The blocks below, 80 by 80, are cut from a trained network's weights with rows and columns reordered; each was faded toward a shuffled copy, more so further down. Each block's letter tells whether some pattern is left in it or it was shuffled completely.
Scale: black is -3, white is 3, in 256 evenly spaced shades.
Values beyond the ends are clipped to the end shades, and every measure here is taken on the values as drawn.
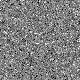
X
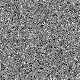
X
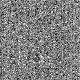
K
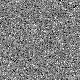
X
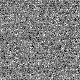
K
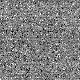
K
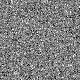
X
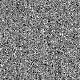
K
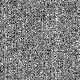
K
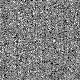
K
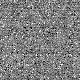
K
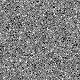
X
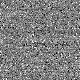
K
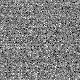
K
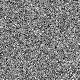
X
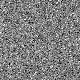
X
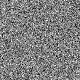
K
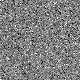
X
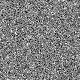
X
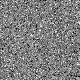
K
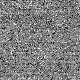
K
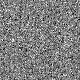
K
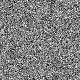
X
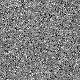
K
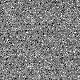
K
